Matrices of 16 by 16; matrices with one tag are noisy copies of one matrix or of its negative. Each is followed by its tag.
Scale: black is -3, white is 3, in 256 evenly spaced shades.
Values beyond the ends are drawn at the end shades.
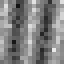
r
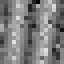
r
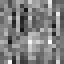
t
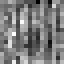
t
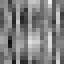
t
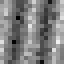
r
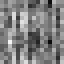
t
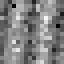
r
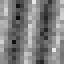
r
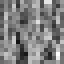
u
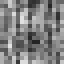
t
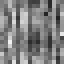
t
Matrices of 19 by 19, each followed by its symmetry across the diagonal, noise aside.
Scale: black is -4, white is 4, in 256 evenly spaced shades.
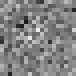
symmetric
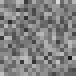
neither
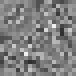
symmetric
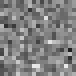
neither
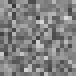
neither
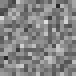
symmetric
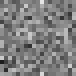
neither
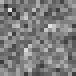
symmetric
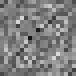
symmetric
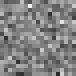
neither
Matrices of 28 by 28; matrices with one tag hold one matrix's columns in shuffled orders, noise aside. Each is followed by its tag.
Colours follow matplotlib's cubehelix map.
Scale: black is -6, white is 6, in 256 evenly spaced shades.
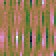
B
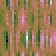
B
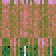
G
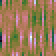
B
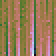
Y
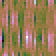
B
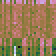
G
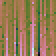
Y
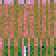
G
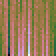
Y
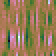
B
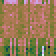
G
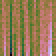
Y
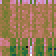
G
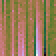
Y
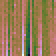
Y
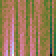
Y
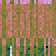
G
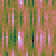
B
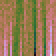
Y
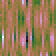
B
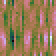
B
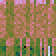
G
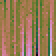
Y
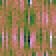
B
